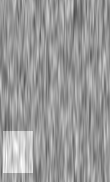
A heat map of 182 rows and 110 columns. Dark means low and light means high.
The bottom left is the ninth with the highest average. Neither half mirrors the other. In the bottom left lies a patch that is higher than the rest. Streaks run downward.
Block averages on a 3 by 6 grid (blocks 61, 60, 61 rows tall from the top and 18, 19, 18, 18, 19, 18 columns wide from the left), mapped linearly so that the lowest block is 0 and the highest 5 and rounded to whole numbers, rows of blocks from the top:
1 1 1 1 0 1 / 1 1 1 1 1 1 / 5 5 1 1 1 1
